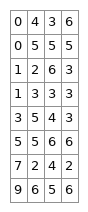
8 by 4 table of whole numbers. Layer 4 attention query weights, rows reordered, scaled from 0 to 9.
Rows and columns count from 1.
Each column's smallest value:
0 2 3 2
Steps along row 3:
up up down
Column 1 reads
0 0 1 1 3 5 7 9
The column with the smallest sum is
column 1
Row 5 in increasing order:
3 3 4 5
